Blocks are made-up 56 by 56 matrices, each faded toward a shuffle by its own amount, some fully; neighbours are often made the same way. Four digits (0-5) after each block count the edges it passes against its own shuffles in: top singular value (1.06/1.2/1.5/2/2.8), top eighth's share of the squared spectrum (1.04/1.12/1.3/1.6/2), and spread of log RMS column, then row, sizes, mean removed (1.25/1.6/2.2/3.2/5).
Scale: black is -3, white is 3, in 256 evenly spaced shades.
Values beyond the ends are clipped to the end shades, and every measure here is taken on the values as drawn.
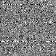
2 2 0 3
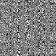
3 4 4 0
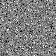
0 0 0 0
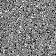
0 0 0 0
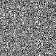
3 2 2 1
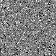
2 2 1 0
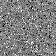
1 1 0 0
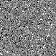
3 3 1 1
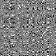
4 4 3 2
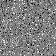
2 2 0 0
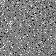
0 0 0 0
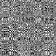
4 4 3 3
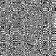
4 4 2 2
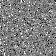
0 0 0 0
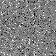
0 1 0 0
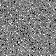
0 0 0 0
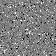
0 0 0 0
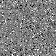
0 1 1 0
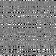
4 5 2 4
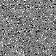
2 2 0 1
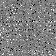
2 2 0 1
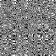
4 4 2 2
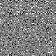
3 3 1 2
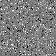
3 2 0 1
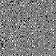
4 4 2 2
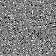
2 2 0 0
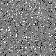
2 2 1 0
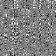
4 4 3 2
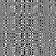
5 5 4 3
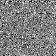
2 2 0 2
